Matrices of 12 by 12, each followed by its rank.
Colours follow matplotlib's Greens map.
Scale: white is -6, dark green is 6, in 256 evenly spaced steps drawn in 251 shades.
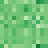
two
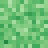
full rank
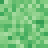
full rank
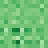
two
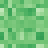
two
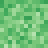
full rank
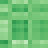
one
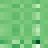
one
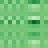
one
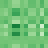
one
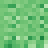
two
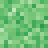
full rank
